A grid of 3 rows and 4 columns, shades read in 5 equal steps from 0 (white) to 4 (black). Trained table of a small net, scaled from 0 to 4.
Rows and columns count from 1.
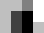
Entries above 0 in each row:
3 3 4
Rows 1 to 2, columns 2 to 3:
1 2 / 3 4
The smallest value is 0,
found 2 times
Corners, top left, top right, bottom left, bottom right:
1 0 1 1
